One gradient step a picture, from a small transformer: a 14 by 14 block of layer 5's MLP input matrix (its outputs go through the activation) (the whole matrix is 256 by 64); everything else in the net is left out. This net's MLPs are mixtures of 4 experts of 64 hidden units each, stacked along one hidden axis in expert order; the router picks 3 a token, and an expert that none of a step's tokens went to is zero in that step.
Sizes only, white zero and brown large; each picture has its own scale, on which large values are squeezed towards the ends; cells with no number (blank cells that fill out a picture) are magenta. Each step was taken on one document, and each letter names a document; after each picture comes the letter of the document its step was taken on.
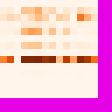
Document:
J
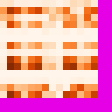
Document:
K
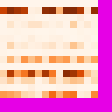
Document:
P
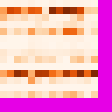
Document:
P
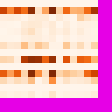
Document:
J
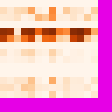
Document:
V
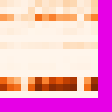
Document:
K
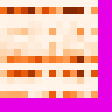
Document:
P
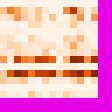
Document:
P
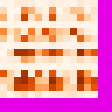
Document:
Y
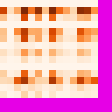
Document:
Y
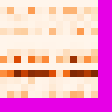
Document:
P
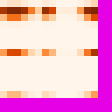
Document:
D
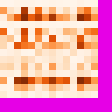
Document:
Y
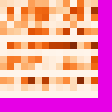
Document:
K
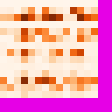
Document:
Y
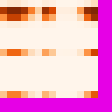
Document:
D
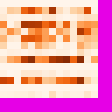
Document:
J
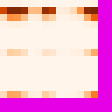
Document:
D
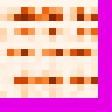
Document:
Y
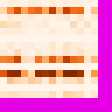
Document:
P
